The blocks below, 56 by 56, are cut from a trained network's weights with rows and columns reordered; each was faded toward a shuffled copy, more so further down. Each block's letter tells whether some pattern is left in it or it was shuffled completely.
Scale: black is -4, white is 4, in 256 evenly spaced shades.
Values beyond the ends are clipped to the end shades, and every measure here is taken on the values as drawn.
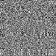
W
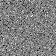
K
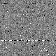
W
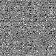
W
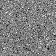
K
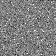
K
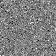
K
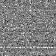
W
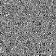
W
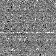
W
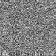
W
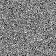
K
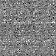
W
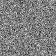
K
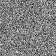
K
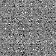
W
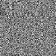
W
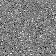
K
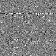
W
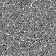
K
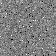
K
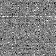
W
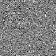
W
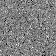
K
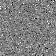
K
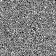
K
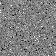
K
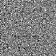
W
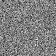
K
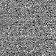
W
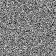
K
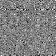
W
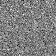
K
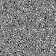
K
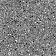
K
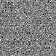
W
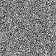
K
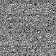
W
